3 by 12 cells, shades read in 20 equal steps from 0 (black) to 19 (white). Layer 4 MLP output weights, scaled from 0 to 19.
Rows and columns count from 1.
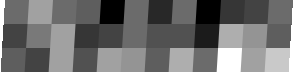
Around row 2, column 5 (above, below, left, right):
0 12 4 8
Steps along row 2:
up up down up up down same down up down down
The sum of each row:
71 88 127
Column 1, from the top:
8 5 7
